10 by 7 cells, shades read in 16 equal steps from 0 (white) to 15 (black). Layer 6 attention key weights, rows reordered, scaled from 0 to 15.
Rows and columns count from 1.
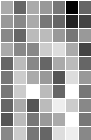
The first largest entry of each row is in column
6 6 2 7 1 5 5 3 1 4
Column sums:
74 54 59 59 57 51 82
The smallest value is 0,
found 3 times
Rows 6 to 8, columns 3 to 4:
5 6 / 0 4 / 10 4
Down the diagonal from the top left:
5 7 4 3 5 2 8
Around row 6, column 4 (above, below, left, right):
9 4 5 10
